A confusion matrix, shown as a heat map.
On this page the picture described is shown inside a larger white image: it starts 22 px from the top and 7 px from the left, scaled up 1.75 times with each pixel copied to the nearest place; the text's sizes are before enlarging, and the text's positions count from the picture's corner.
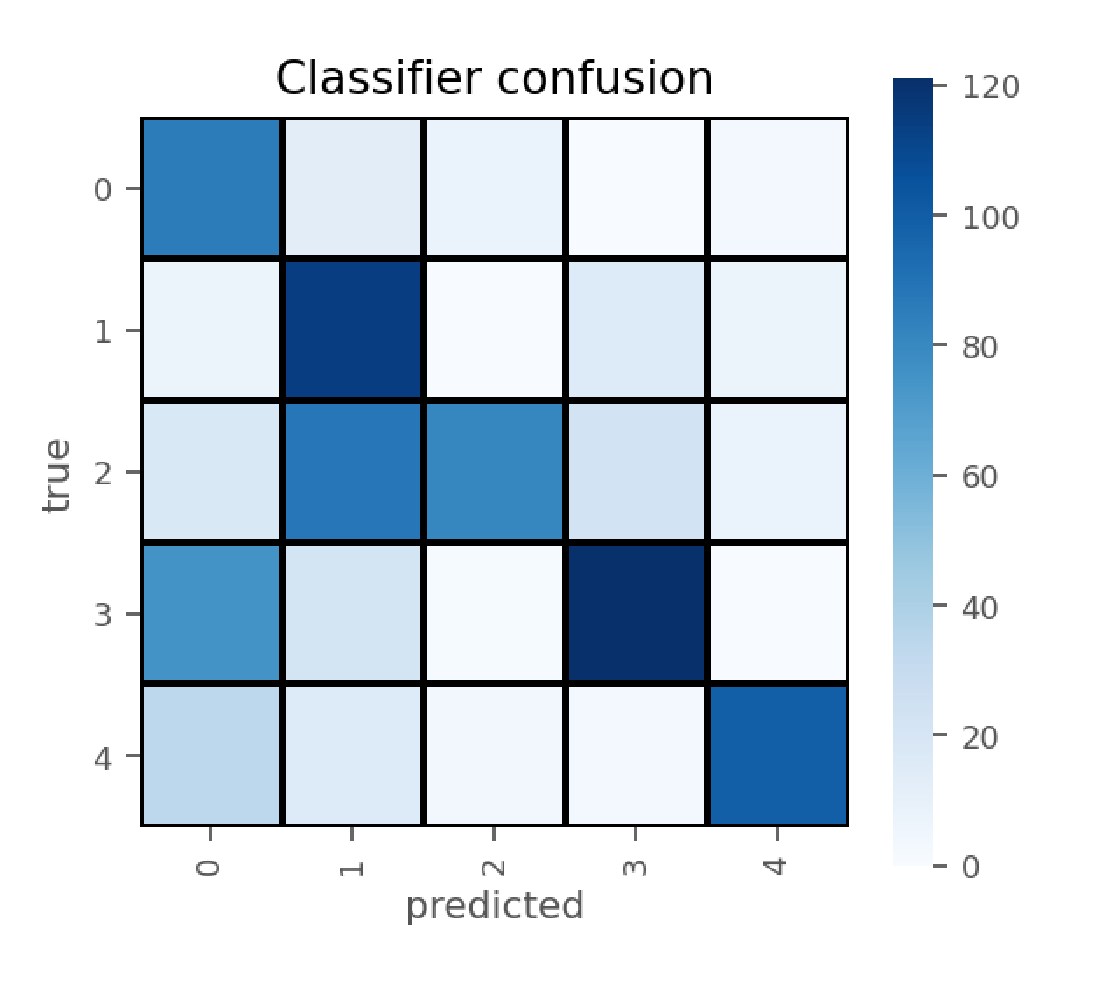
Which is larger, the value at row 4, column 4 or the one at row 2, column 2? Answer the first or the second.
the first
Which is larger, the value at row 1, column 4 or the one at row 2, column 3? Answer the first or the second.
the second
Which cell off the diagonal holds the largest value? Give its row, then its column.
2, 1
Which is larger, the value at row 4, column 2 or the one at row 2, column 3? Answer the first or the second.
the second
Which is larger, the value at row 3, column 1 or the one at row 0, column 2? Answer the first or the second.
the first
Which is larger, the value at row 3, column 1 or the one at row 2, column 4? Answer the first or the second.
the first
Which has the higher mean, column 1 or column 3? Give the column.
1
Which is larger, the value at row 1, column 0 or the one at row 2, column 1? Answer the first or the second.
the second
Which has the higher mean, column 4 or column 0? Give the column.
0
